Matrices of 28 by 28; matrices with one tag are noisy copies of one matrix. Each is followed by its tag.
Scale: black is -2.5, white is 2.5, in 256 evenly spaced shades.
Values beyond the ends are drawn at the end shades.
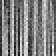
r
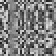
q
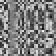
q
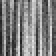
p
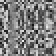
q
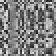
q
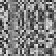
q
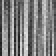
r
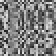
q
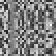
q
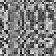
q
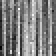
p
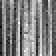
p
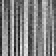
r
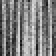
p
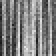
p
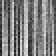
r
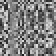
q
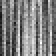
p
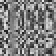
q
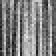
p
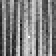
p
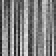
r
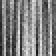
p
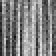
p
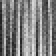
p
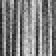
p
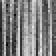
p
